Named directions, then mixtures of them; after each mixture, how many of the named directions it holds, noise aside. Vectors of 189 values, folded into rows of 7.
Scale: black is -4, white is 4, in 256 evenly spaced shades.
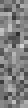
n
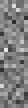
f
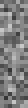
one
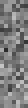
two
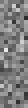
two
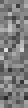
two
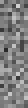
two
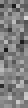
two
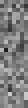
two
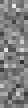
one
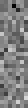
one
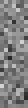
one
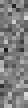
two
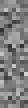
two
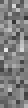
two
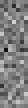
one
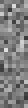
two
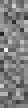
one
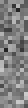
two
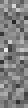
one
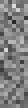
one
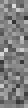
one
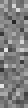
one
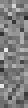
one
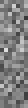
two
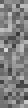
two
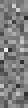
one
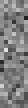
one
